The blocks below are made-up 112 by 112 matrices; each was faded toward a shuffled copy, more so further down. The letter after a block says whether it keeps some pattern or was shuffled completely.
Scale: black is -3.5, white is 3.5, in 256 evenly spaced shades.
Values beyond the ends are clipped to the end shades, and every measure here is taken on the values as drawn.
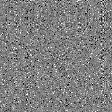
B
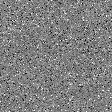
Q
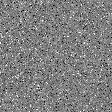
Q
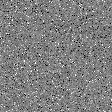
Q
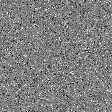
Q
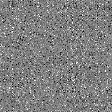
B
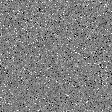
Q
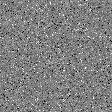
Q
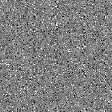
B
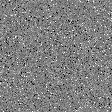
Q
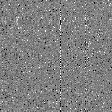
B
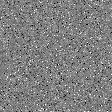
Q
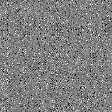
B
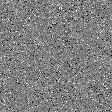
Q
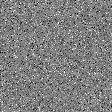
Q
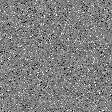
Q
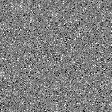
B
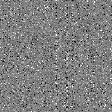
B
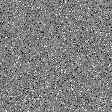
Q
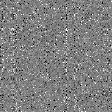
B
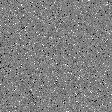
Q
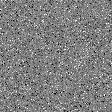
Q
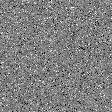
Q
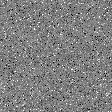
Q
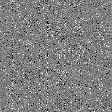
B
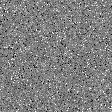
Q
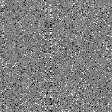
B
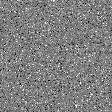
Q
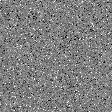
Q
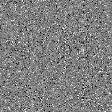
B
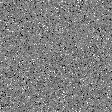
Q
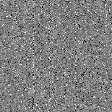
B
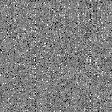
B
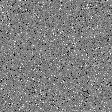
Q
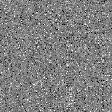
B
